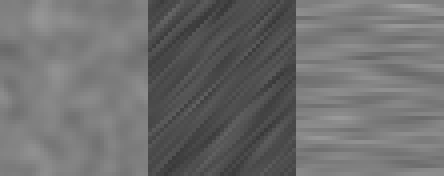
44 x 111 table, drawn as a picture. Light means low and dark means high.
The table splits into one row of 3 panels. Panel 1,1: middling, blotchy, faint in contrast. Panel 1,2: high, slanting up to the right, faint in contrast. Panel 1,3: middling, streaked across, faint in contrast.
